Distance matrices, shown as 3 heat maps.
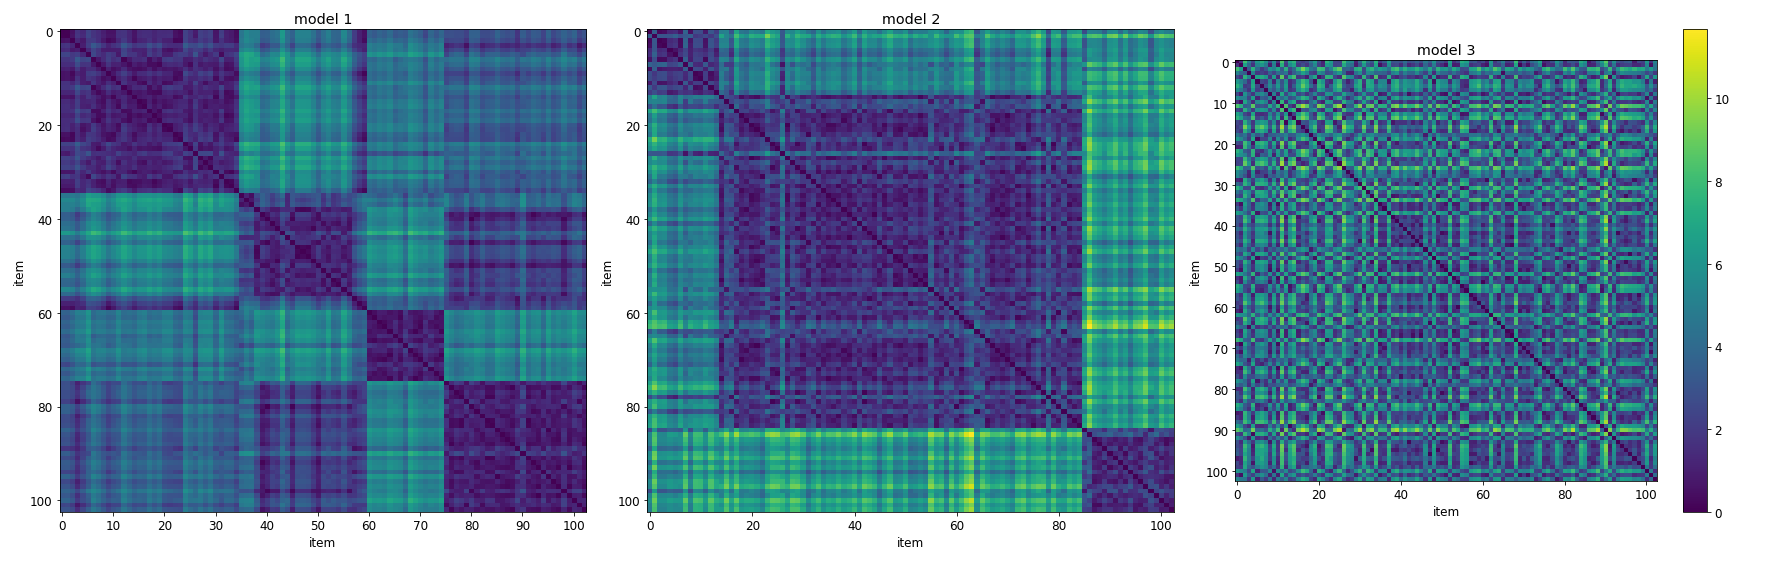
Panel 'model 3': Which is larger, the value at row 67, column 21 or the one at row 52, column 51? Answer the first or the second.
the second
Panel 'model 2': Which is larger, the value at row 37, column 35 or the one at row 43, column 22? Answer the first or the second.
the second
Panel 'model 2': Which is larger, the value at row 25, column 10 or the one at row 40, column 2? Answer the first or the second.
the second
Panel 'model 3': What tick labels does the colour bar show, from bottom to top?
0, 2, 4, 6, 8, 10
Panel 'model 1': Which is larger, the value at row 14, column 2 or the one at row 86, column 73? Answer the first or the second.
the second
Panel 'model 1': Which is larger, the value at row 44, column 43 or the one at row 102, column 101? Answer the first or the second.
the first
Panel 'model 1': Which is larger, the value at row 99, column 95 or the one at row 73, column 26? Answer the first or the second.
the second
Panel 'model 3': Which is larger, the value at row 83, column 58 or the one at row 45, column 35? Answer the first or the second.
the first
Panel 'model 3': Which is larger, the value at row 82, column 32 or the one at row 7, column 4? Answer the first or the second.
the second
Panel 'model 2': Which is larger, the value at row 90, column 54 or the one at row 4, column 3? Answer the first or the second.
the first
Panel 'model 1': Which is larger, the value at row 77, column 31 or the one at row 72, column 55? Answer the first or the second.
the second
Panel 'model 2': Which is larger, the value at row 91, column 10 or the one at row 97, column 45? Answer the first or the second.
the first
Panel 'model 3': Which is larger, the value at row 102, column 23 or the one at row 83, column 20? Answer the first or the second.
the second
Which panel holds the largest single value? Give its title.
model 2
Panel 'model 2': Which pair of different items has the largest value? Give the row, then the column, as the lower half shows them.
86, 63
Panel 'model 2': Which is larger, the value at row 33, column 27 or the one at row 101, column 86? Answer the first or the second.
the second
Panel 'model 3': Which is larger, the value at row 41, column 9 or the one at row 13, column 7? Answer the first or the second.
the first
